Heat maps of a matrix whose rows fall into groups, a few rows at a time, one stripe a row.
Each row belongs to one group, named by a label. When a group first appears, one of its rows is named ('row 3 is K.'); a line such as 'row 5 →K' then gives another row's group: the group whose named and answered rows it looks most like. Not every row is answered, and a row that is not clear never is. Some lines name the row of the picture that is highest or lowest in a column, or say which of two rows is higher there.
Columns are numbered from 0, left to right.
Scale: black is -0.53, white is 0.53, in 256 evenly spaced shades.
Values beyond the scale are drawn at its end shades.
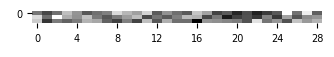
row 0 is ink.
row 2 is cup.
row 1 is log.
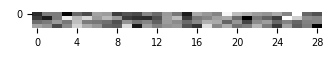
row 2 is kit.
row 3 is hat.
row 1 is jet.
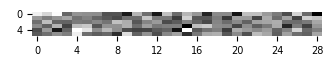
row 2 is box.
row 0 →log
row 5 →kit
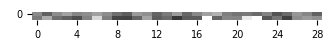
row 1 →cup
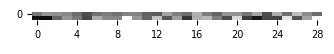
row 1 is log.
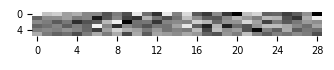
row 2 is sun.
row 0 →log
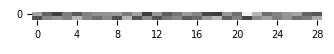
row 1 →kit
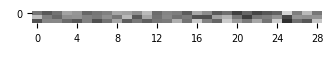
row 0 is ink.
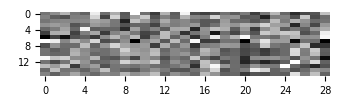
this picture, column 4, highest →4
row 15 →ink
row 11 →log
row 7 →log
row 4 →kit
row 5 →box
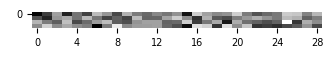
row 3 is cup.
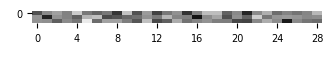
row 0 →kit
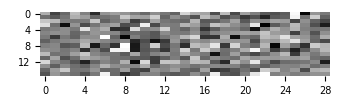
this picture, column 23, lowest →8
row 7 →jet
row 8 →sun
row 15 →cup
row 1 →ink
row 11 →jet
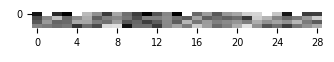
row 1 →box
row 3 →sun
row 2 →jet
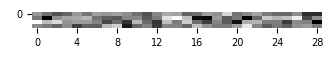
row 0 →hat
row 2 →log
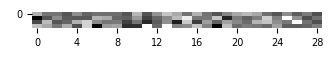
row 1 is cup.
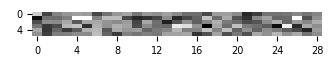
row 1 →jet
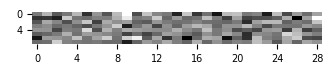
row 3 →sun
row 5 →jet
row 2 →box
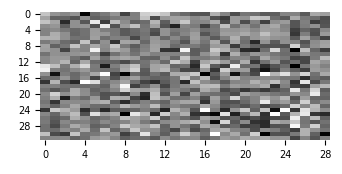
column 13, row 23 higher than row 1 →No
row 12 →kit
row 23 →ink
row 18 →sun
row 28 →ink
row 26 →ink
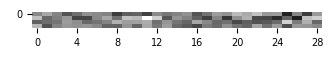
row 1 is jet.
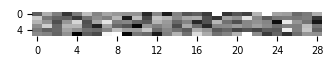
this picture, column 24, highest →0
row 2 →hat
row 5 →sun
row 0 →box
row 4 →ink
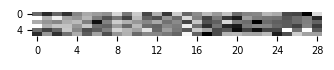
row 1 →log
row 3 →log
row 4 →ink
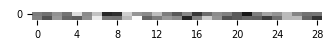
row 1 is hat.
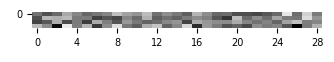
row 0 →ink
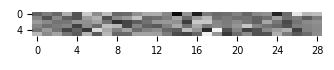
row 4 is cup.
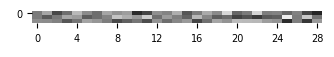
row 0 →hat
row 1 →ink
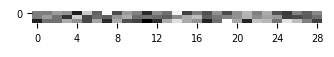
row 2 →jet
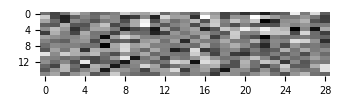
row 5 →jet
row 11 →sun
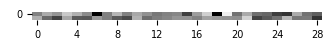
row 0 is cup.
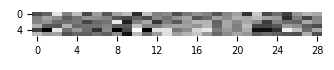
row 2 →sun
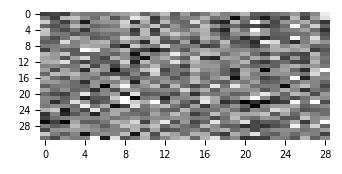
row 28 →ink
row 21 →sun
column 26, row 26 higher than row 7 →Yes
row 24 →box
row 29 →kit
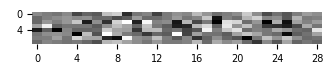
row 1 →cup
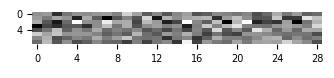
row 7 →jet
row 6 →box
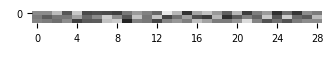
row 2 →sun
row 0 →kit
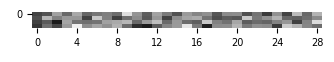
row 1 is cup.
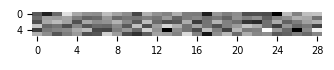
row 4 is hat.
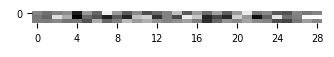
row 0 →sun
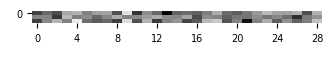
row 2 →kit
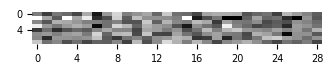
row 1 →log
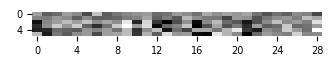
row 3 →kit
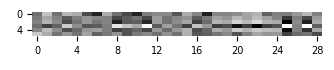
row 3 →ink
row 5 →log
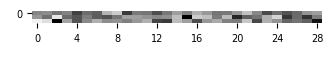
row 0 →sun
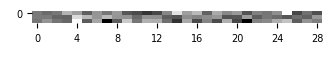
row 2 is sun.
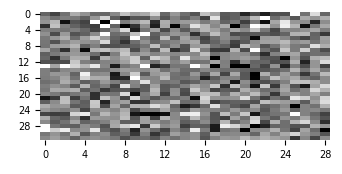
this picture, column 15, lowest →21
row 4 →sun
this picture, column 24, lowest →11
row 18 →sun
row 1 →cup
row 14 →ink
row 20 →sun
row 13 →log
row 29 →log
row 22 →box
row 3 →cup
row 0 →ink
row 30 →jet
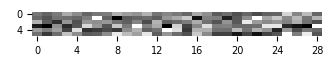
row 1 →cup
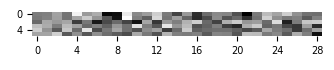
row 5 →log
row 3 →log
